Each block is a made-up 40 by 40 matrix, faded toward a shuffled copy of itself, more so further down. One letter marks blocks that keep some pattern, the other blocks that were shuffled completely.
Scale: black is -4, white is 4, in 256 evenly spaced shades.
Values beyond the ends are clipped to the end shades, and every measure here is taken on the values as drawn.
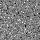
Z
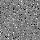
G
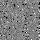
G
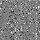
G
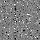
G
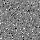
Z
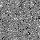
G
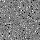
Z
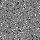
Z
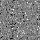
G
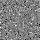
Z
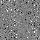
G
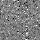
G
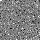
Z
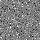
Z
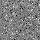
Z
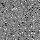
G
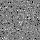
Z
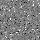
Z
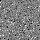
Z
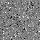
Z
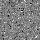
Z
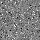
Z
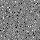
Z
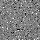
Z
